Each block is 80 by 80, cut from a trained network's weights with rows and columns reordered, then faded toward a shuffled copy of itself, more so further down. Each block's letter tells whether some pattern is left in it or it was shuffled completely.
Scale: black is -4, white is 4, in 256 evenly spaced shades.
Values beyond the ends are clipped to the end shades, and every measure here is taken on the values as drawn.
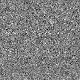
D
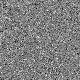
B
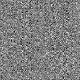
D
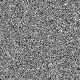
B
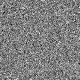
B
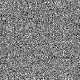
D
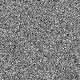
B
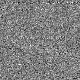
D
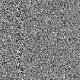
D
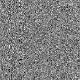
D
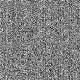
D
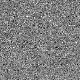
D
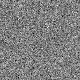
B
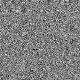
D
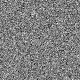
B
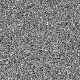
D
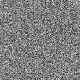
D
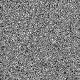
B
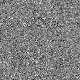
D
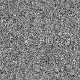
D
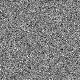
B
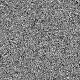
B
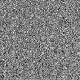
D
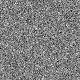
B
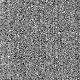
D
